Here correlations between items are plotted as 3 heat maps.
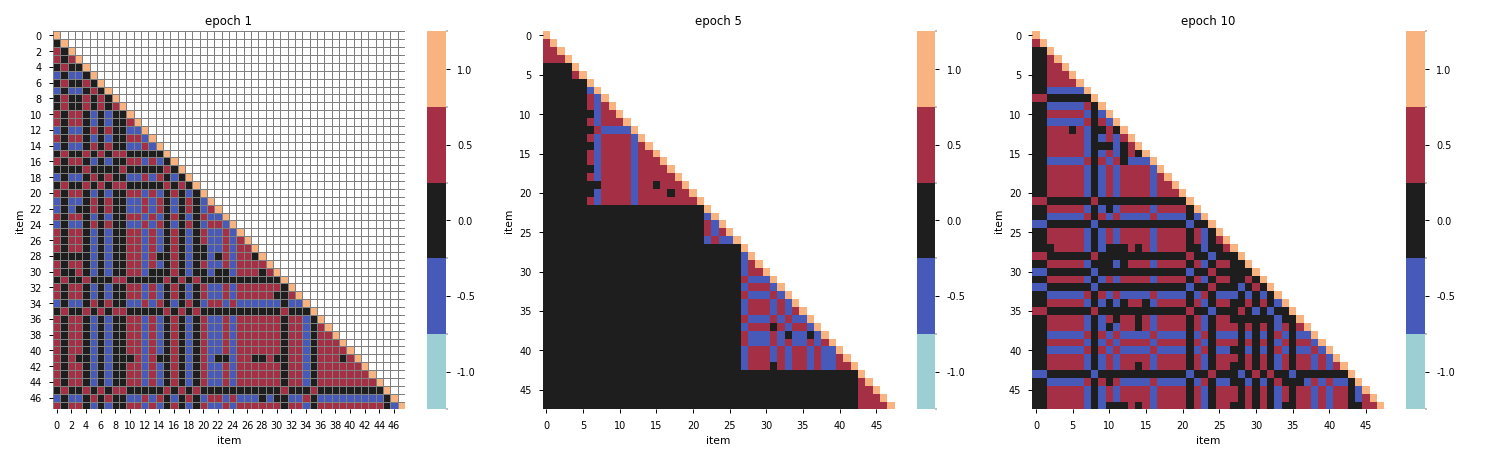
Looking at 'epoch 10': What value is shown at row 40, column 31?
-0.5
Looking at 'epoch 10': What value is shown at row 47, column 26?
0.5
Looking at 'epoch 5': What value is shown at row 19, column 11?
0.5
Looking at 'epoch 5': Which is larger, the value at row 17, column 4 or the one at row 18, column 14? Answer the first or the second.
the second
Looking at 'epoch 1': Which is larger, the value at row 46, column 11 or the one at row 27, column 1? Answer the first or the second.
the second
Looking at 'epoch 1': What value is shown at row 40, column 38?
0.5
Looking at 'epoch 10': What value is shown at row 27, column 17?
0.5
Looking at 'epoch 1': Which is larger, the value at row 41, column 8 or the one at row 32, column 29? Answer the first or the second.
the second
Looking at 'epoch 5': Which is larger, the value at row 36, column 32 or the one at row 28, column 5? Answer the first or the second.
the second
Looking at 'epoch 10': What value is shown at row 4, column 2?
0.5
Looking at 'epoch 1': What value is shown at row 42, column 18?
-0.5
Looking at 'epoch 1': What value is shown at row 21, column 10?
-0.5
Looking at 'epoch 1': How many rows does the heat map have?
48
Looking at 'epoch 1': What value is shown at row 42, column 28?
0.5
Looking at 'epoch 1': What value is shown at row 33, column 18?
-0.5
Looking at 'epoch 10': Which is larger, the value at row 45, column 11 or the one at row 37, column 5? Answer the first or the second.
the second
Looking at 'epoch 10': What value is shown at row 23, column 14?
-0.5
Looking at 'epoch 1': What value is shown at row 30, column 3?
0.5
